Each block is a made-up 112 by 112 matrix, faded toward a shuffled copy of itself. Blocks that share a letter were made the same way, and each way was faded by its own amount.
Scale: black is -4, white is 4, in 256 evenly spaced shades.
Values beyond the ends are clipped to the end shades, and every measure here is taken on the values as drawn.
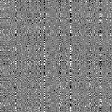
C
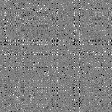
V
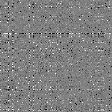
V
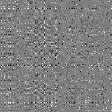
V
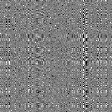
C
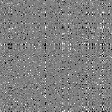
V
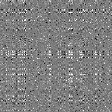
V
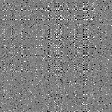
V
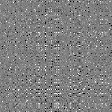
V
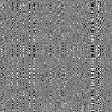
C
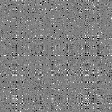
V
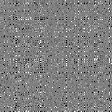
V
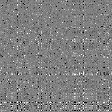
V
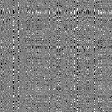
C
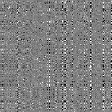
C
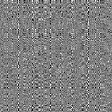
C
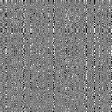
C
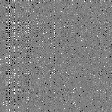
V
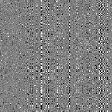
C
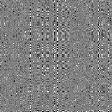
C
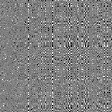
C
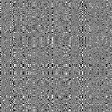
C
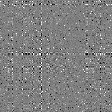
V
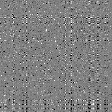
V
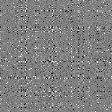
V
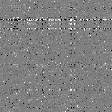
V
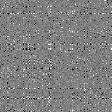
V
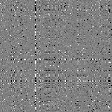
V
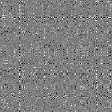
V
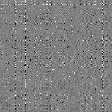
V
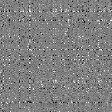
V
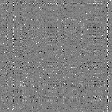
V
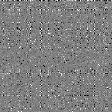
V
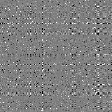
V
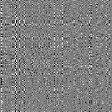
C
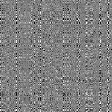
C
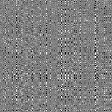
C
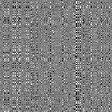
C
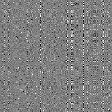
C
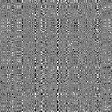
C
